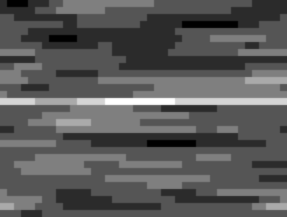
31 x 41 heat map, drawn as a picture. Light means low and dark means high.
No overall slope runs across the table. The top middle is the calmest part. Row 15 differs from the rows beside it. The grain runs across in streaks.
